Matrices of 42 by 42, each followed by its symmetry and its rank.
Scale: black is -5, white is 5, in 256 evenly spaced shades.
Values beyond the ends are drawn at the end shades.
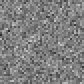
neither, full rank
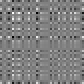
symmetric, rank one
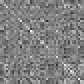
symmetric, rank five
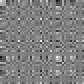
symmetric, rank two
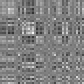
symmetric, rank three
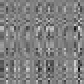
neither, rank two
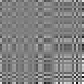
symmetric, rank one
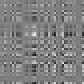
symmetric, rank two
